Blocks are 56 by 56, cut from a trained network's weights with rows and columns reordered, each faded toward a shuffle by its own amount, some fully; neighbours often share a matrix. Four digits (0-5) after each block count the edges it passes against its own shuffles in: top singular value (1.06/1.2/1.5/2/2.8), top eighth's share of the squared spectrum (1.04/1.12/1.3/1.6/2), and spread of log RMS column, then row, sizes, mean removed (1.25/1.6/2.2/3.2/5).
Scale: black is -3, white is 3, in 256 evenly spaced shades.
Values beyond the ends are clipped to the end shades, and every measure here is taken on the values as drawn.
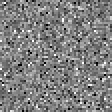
0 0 0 0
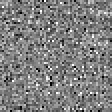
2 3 1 2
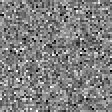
0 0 0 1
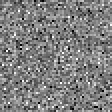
0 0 0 0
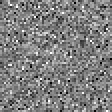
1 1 0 0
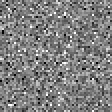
2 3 2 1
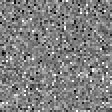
1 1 0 0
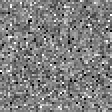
1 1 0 1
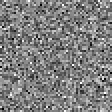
1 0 0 0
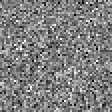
0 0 0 0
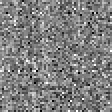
1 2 0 1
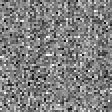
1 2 0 1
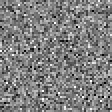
0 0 0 0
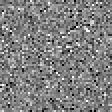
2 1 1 0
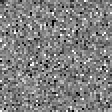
1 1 0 0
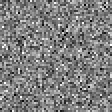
0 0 0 0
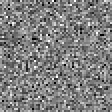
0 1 0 0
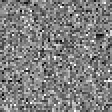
1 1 0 1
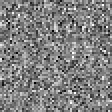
1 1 0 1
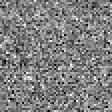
1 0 0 0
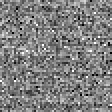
1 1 0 0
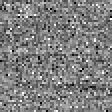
1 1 0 0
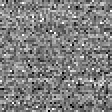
2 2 0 0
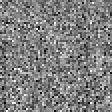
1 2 0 2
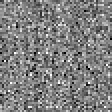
2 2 0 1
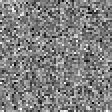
1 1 0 0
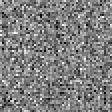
1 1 0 1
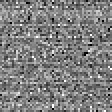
2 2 1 0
